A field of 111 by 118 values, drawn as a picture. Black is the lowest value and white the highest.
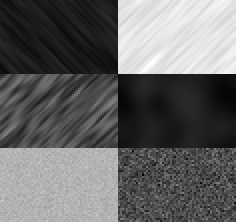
The table splits into 3 rows of 2 panels. Panel 1,1: very low, slanting down to the right, faint in contrast. Panel 1,2: very high, slanting up to the right, faint in contrast. Panel 2,1: low, slanting up to the right. Panel 2,2: very low, smooth, faint in contrast. Panel 3,1: high, fine-grained, faint in contrast. Panel 3,2: low, fine-grained.
